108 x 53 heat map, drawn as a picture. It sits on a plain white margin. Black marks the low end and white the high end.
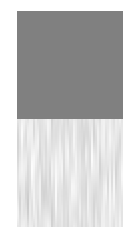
The table splits into 2 rows of 1 panel. Panel 1,1: middling, flat. Panel 2,1: very high, streaked downward, faint in contrast.
